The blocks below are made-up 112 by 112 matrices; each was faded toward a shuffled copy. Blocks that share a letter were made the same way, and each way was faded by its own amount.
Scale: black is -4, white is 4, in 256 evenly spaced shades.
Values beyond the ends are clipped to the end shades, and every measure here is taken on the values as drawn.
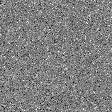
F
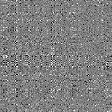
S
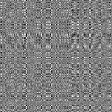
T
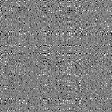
S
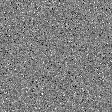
F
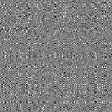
S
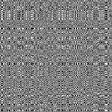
T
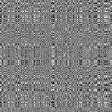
T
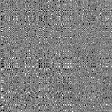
S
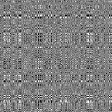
T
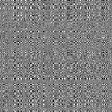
T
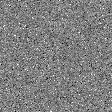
F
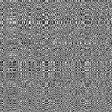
T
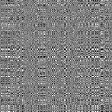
T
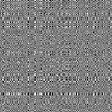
T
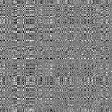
T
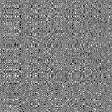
S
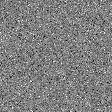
F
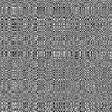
T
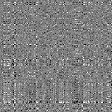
S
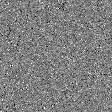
F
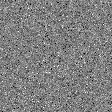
F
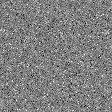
F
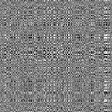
T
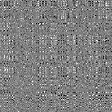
S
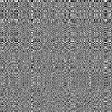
T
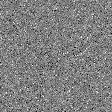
F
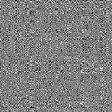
S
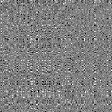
S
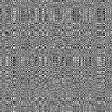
T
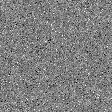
F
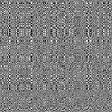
T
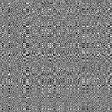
T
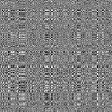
T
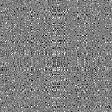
S
